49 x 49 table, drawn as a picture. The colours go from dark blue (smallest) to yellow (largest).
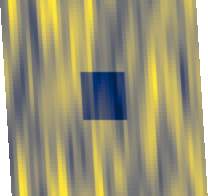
Ninth with the lowest average: centre. Odd patch: lower, in the centre. Slope: none. Grain: streaks running down.
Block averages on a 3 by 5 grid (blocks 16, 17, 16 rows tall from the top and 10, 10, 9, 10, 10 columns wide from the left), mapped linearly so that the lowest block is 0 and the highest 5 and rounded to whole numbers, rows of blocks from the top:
35334 | 24044 | 33434
